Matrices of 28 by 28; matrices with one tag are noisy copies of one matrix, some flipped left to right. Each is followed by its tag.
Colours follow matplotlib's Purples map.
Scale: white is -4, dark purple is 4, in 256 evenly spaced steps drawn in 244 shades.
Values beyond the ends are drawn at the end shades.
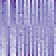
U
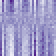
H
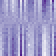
H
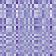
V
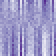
H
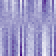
H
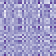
V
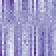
H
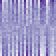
U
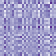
V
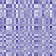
V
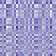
V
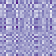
V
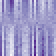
H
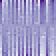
U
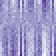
H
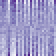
U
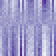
H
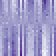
H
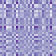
V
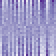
U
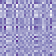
V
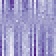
H
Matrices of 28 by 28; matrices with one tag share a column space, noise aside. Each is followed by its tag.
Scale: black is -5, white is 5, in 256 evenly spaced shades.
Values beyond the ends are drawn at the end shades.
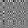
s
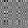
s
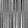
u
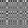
s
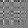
s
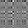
s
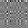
s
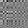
s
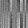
u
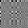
s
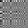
s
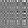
s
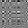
s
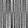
u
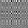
s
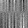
u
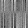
u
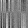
u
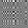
s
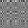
s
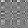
s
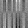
u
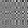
s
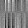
u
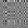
s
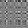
s
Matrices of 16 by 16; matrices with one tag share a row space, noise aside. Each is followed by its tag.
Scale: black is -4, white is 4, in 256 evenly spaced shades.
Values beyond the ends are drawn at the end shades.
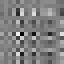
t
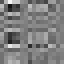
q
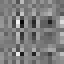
t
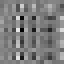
t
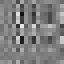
t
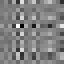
t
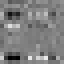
q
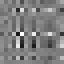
t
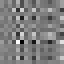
t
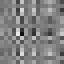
t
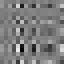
t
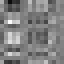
q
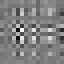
t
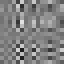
t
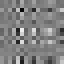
t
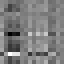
q
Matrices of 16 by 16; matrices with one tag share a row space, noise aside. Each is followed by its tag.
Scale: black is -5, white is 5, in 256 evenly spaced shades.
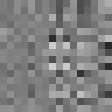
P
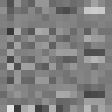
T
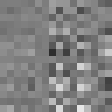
P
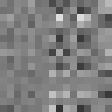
P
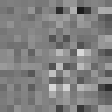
P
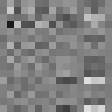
T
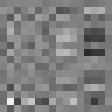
T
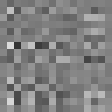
T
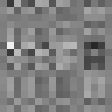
T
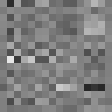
T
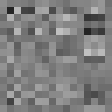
T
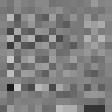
T
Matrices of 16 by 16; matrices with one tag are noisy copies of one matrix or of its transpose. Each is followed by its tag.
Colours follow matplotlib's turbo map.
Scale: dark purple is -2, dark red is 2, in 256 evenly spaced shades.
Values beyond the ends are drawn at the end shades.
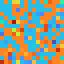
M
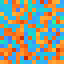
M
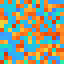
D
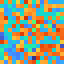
D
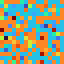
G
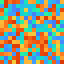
G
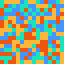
G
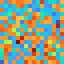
D
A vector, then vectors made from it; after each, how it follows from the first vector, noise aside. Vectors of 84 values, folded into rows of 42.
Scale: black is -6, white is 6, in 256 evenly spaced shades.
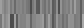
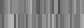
sign-scrambled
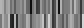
scaled up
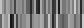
scaled up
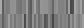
reversed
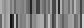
scaled up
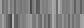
sign-scrambled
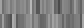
sign-scrambled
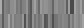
reversed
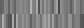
sign-scrambled
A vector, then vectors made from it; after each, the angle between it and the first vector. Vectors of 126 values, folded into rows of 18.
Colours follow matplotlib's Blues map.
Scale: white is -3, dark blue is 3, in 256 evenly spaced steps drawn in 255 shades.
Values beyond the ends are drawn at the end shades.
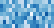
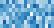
nearly parallel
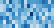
nearly opposite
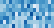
nearly opposite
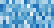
nearly parallel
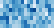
partly opposed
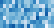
orthogonal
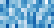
partly aligned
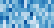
nearly opposite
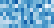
orthogonal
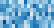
nearly parallel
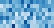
nearly opposite
